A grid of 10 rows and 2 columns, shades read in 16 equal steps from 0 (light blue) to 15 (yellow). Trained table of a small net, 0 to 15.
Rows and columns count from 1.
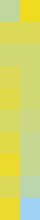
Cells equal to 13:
0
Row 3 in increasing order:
9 9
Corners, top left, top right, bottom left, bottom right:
6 15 14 0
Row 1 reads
6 15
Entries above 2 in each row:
2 2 2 2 2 2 2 2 2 1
